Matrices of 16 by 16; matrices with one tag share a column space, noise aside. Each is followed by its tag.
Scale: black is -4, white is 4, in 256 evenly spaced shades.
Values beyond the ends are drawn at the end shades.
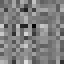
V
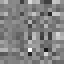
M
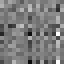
V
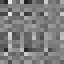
M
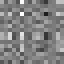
M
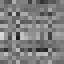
M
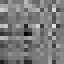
V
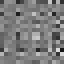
M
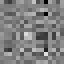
M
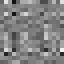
M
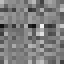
V
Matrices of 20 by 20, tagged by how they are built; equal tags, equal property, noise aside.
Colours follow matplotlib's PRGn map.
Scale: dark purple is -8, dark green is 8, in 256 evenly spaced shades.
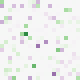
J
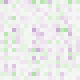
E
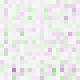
E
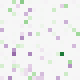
J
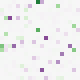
J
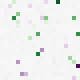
J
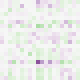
E
